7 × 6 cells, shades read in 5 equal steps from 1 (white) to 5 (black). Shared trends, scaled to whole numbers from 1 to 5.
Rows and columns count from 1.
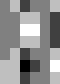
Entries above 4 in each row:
0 0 0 0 0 1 0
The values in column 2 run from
2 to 3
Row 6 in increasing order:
1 2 2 3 4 5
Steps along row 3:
same down same up up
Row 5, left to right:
3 2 4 3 3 2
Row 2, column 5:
3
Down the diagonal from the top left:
3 3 1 2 3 1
